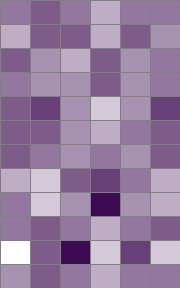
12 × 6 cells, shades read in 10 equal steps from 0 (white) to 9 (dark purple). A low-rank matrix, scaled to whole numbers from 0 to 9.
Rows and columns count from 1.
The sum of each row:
29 28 28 28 30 30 30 26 27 30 26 28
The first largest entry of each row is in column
2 2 1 4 2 1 1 4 4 2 3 2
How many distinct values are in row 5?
4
